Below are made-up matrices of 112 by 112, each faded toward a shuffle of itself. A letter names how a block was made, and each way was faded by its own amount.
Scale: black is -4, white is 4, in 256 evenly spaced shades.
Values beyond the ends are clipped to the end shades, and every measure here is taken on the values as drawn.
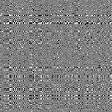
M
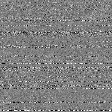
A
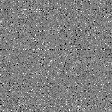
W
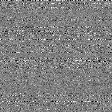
A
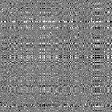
M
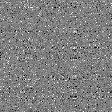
W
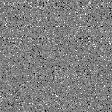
W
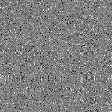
W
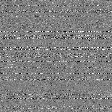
A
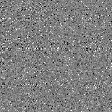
W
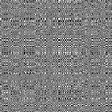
M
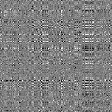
M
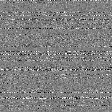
A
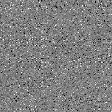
W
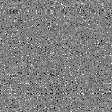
W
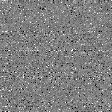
W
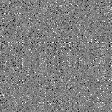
W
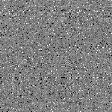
W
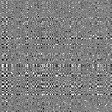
M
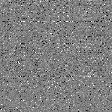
W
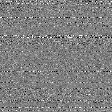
A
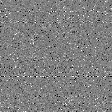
W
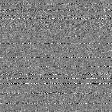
A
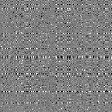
M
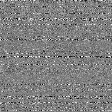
A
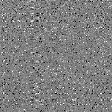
W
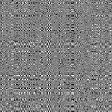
M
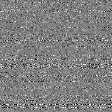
A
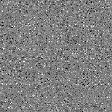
W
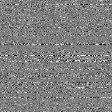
A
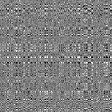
M
